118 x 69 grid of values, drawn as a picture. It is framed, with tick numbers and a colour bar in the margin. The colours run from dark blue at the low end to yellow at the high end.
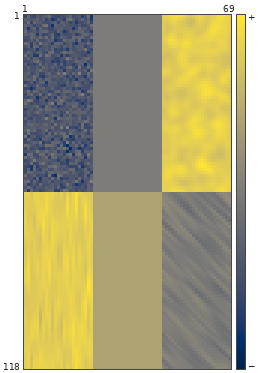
The table splits into 2 rows of 3 panels. Panel 1,1: low, fine-grained. Panel 1,2: middling, flat. Panel 1,3: very high, blotchy, faint in contrast. Panel 2,1: very high, streaked downward, faint in contrast. Panel 2,2: high, flat. Panel 2,3: middling, slanting down to the right, faint in contrast.
